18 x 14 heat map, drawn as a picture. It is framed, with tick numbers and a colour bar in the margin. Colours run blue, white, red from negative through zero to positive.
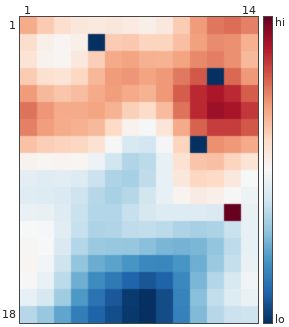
There is an overall slope up to the top. The top right is the ninth with the highest average. The texture is blotchy. Overall the values sit about 50% of the way up the scale. Four lone cells stand out: one far higher and three far lower than their neighbours. The bottom middle is the ninth with the lowest average.
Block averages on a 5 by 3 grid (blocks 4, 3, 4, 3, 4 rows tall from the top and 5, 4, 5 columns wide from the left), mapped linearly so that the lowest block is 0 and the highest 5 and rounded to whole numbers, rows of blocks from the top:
3 4 4
4 4 5
3 2 3
2 2 2
2 0 2
